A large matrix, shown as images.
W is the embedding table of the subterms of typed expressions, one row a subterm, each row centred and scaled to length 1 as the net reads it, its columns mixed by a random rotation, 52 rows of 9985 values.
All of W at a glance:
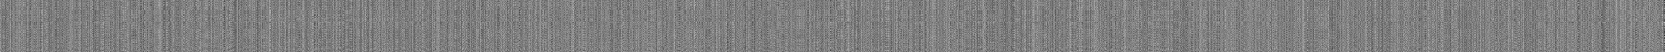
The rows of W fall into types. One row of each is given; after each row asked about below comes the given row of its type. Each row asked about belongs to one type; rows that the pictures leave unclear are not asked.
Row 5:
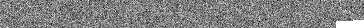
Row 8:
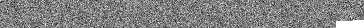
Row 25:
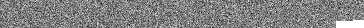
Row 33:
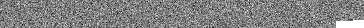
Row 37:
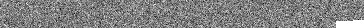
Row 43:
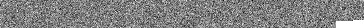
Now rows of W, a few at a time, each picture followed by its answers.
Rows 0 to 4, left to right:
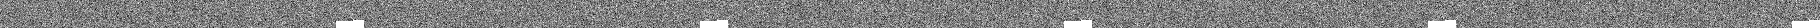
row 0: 33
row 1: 25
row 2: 5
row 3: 8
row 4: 5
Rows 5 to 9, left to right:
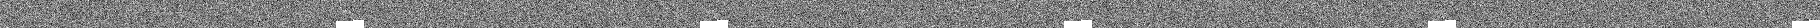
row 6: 33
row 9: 33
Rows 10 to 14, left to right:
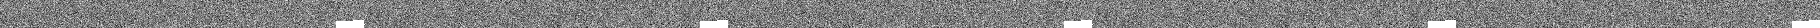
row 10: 25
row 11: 43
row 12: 25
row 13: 43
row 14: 25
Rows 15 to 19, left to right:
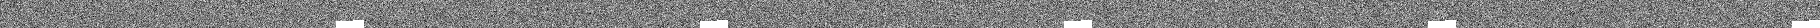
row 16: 37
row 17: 25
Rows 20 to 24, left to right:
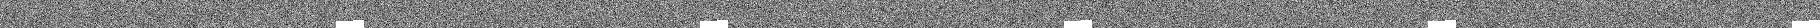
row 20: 43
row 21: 33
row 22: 8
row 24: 8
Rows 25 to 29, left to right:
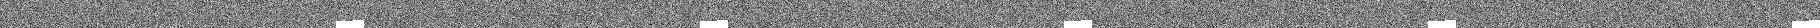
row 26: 43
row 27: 8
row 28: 25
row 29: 33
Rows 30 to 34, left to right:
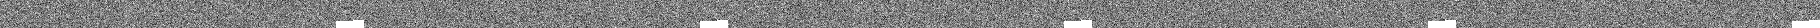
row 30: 5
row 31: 33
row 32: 5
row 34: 8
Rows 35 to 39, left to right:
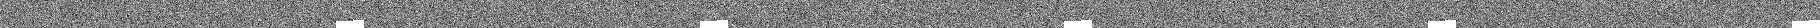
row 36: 8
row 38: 33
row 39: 8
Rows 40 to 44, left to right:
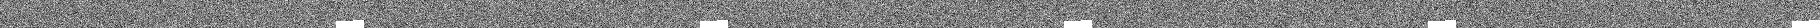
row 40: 25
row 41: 8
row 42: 37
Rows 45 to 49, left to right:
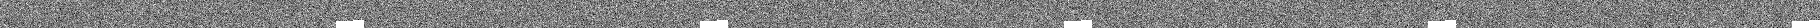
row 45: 37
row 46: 25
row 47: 5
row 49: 43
